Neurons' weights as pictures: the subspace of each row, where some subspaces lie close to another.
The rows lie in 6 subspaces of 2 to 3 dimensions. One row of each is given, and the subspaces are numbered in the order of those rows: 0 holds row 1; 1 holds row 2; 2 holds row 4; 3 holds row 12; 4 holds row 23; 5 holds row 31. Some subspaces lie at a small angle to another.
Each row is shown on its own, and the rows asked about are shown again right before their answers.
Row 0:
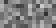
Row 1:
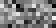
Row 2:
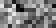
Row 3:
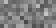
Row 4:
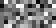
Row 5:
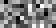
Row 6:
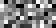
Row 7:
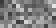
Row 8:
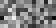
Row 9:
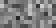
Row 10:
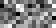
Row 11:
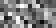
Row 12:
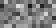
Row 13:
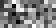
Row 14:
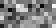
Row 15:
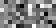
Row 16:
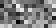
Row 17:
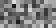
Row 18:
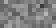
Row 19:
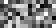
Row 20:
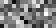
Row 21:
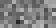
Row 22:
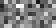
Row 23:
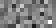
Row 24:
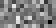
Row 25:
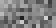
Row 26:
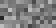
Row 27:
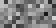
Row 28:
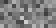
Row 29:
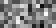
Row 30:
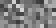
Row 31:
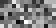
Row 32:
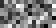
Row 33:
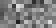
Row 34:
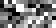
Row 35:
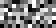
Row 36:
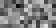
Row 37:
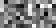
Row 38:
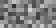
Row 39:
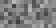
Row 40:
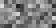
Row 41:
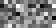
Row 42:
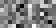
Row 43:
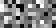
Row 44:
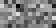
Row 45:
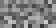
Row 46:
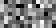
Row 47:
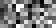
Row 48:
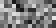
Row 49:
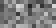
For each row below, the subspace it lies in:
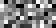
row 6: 2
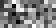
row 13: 1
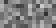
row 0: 3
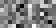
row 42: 4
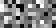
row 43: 2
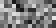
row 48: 1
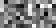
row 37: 4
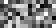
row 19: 0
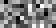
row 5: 3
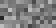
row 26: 1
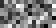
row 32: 5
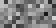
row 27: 5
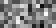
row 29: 3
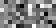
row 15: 4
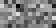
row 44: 0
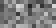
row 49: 4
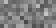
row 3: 5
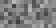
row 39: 0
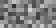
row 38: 1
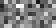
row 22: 2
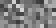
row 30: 2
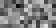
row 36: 5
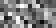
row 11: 2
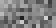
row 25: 5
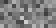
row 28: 5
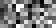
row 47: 4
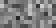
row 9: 4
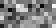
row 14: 1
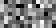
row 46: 2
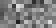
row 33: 4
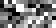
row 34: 1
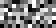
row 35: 1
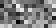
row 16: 3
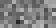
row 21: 2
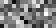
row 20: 5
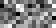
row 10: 3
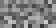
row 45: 2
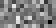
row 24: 4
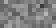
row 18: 0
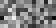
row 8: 1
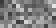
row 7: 5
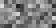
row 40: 3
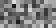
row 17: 0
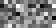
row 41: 0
